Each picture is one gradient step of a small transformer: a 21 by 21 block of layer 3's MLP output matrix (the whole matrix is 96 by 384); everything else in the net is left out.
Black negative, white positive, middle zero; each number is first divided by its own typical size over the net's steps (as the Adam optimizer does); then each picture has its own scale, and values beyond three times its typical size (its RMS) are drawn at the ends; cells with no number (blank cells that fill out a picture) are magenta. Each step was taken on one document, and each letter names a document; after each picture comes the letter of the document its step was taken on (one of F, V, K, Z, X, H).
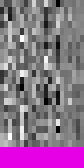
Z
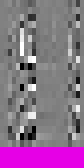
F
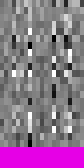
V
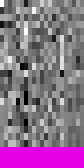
Z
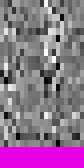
Z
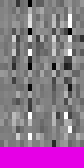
V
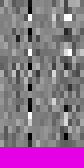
V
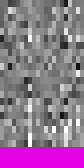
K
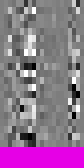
F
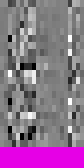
F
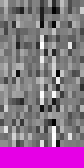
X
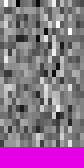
Z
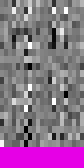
K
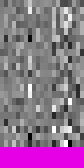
K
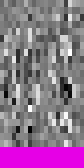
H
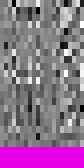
H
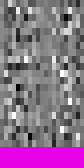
K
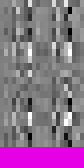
V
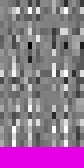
V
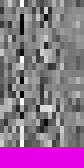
Z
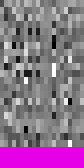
K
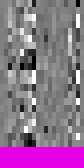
F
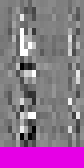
F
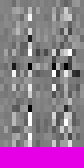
V
